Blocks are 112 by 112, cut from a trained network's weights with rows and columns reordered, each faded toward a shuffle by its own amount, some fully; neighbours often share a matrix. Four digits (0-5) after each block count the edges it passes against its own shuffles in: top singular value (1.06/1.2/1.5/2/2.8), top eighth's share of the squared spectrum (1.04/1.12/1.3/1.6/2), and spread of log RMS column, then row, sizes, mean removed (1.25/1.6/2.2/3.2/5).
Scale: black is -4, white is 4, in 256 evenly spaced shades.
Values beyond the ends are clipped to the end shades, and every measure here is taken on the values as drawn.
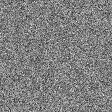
0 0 0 0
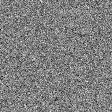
1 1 0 0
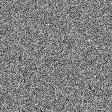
0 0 0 0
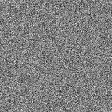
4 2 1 1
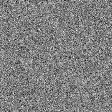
0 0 0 0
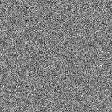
4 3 1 2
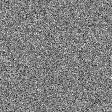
1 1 0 0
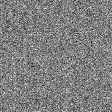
2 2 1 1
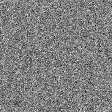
1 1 0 0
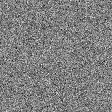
0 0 0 0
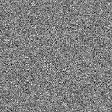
3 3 1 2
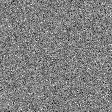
0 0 0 0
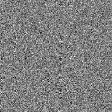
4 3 2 1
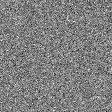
1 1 0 0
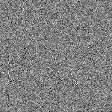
3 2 1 0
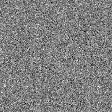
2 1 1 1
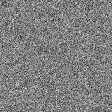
3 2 0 1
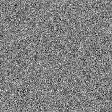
2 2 1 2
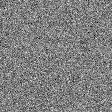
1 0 0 0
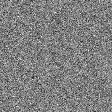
1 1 0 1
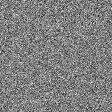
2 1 0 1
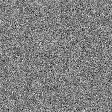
1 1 0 1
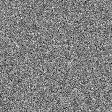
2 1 0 0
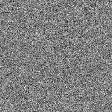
3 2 1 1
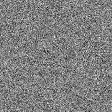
3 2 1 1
